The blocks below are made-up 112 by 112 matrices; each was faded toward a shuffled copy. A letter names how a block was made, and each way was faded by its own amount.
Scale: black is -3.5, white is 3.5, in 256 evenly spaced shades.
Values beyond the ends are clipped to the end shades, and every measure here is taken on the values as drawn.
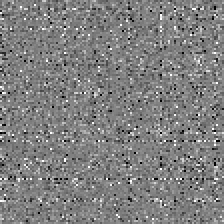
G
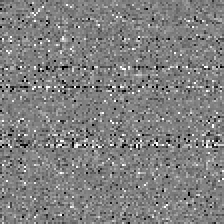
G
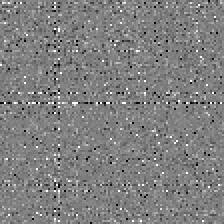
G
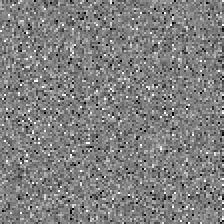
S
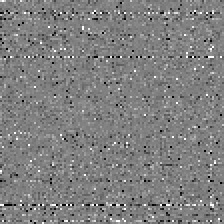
G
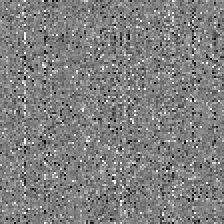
S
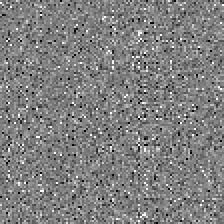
S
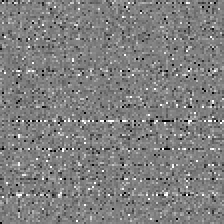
G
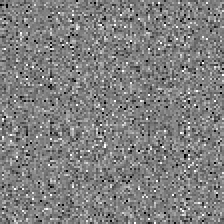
S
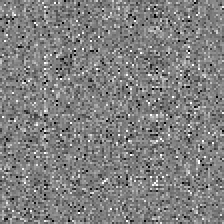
S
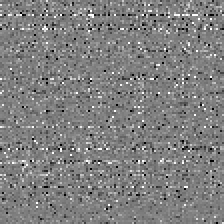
G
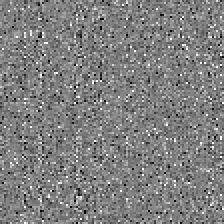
S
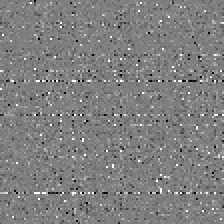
G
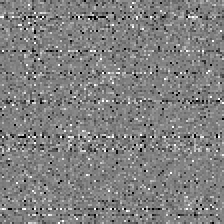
G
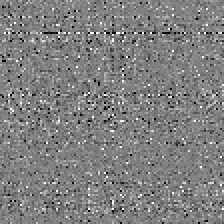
G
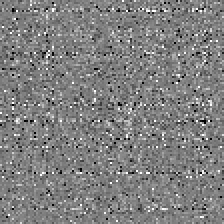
G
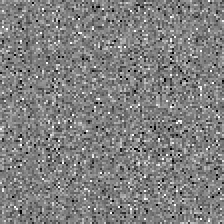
S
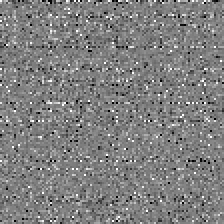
G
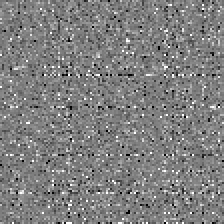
G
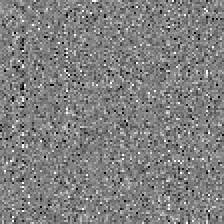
S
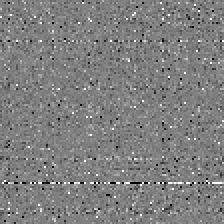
G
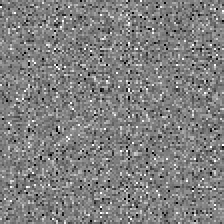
S
